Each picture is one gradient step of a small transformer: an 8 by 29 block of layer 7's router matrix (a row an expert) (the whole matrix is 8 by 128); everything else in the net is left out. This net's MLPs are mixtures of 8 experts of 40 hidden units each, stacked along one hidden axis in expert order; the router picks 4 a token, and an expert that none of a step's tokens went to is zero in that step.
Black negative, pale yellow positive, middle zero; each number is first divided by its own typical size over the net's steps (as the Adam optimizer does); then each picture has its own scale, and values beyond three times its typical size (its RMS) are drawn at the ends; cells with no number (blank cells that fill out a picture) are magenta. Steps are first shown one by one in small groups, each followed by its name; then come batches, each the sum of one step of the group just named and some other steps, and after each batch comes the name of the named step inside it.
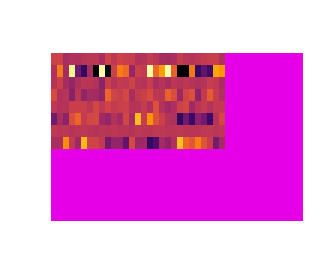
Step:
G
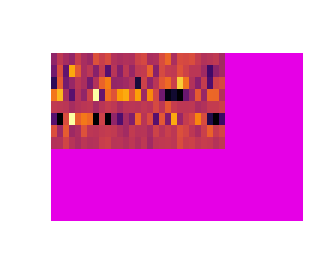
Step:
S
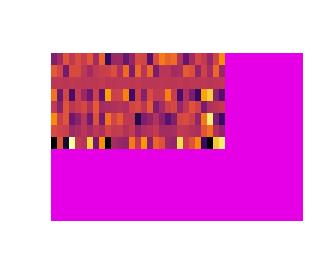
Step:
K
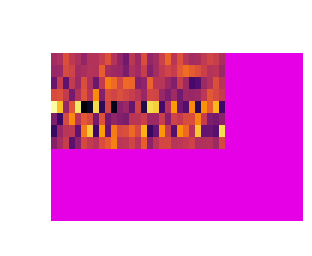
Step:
S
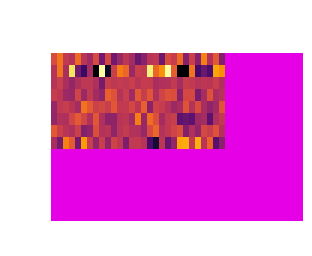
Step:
G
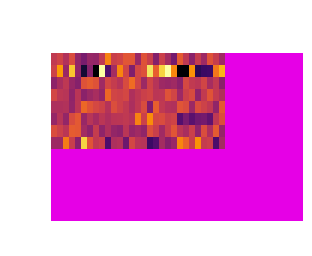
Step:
G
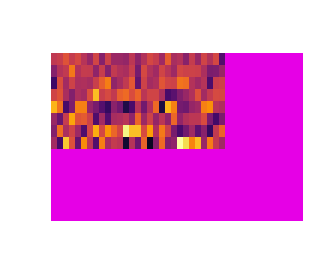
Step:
S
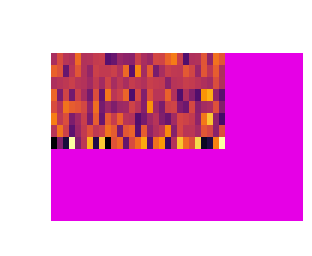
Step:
K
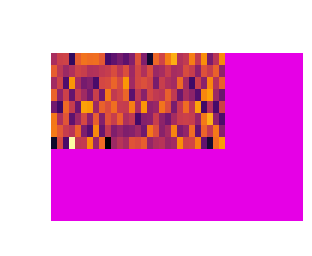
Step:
K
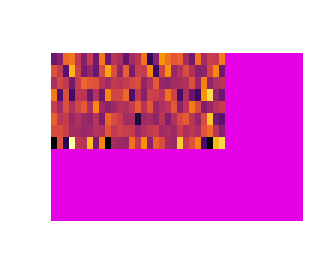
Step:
K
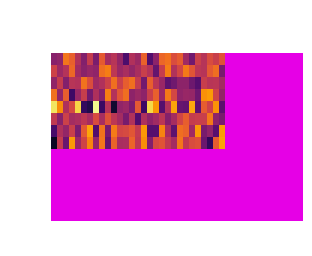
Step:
K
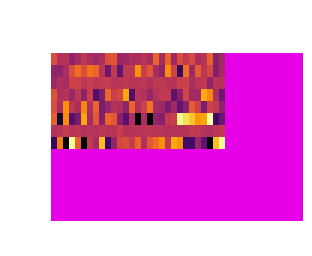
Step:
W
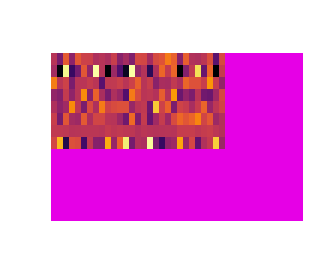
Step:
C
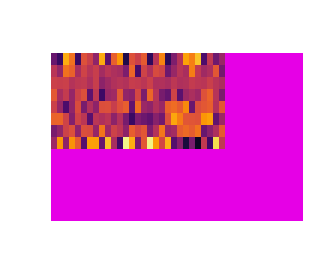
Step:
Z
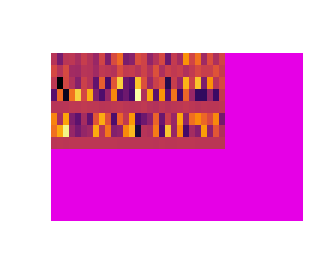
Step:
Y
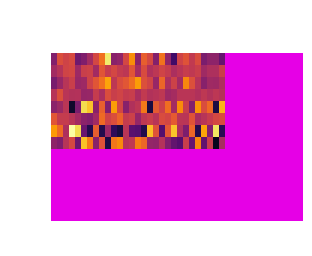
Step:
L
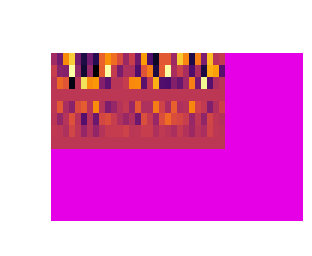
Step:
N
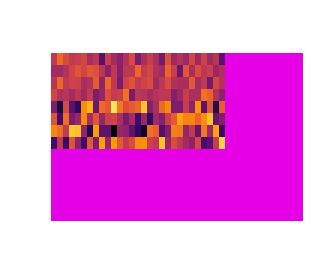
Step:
W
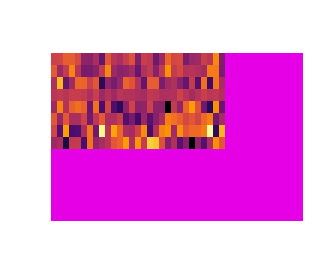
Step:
N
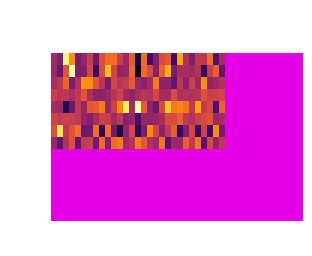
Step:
N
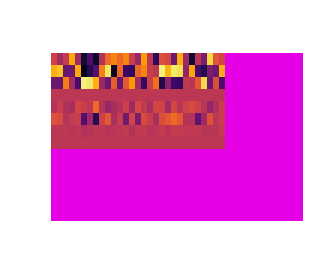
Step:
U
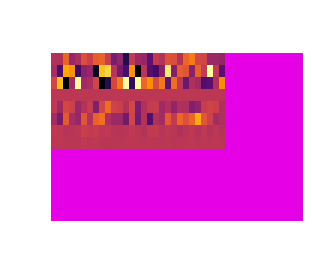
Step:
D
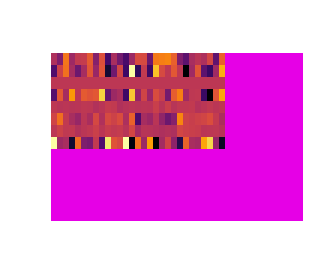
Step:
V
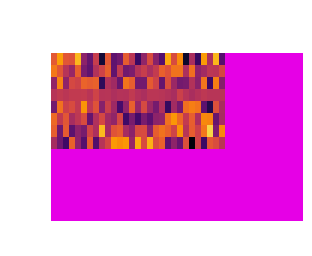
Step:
U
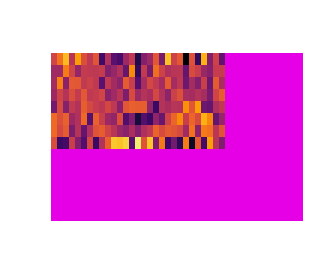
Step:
V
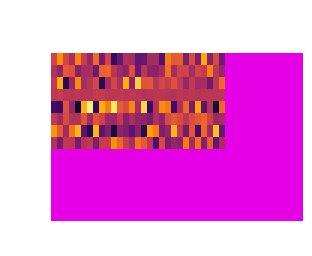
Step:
D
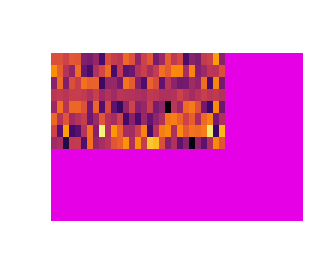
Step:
U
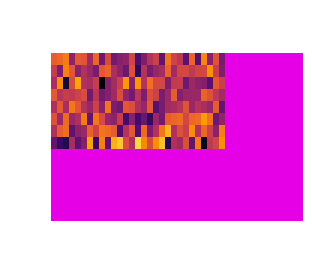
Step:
D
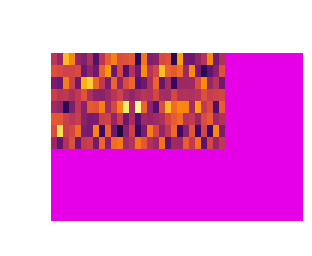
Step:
U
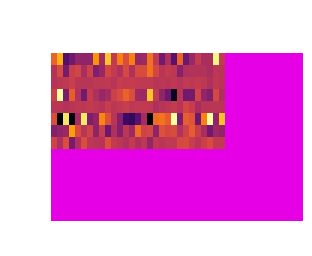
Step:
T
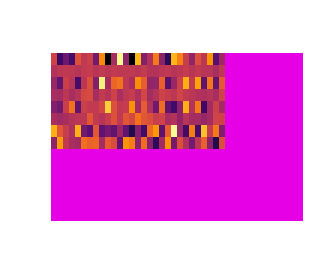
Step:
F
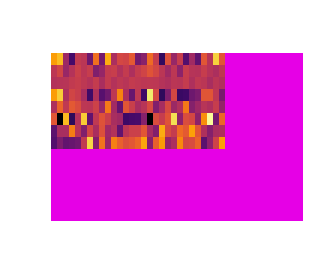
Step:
T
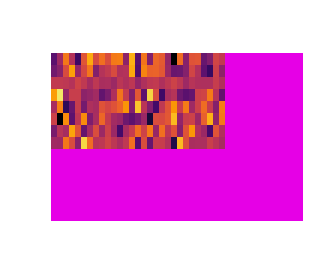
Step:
T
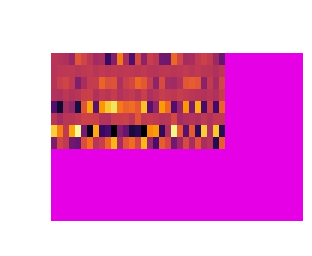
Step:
F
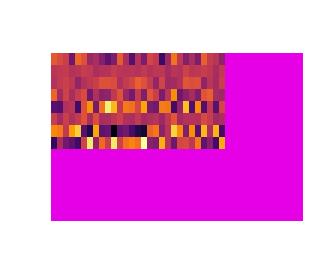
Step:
F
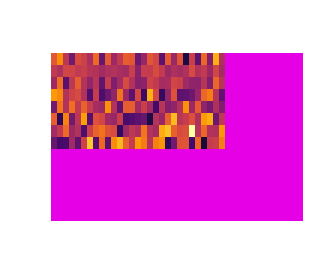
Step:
T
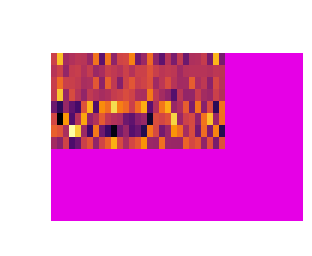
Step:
T
